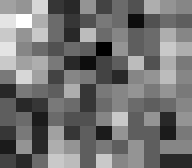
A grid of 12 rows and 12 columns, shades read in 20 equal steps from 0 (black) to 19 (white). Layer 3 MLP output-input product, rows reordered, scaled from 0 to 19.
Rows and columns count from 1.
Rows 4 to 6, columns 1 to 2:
17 10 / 15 12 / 9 16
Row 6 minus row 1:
-3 5 -4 1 7 -2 0 -5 4 -2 3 0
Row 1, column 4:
4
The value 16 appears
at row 1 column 3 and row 6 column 2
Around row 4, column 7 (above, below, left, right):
8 5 7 11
